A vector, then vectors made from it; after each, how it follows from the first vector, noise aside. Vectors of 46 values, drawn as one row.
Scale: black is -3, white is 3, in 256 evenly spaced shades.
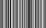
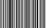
wrapped around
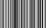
wrapped around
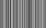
shrunk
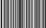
wrapped around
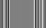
partly zeroed
